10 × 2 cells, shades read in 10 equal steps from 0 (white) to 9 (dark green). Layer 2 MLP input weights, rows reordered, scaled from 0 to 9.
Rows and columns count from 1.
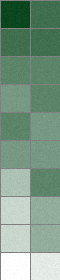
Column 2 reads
7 7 6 6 5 5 6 4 4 1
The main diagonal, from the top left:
9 7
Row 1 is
9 7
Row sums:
16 14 12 11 11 10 9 6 6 1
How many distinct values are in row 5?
2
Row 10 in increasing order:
0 1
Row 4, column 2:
6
